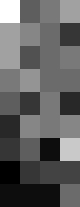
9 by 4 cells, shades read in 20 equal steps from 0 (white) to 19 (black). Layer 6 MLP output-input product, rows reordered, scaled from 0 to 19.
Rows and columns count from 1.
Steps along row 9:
same same down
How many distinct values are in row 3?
4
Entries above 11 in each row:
1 1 1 0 3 1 3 4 3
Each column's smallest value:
0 8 10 4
